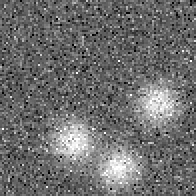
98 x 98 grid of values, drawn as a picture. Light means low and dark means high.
Mirror symmetry: none. Dips: three. Odd rows or columns: none. Stripes: none. Ninth with the lowest average: bottom middle.
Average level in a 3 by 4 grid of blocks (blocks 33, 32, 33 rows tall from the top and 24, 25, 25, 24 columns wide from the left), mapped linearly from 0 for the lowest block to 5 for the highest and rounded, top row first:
5 5 5 5
5 4 4 1
5 1 0 5
